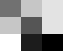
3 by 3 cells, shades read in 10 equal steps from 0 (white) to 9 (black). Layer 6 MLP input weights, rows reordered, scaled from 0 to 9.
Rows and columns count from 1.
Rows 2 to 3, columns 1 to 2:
2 6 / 0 8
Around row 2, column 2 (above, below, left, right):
2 8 2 1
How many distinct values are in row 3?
3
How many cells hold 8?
1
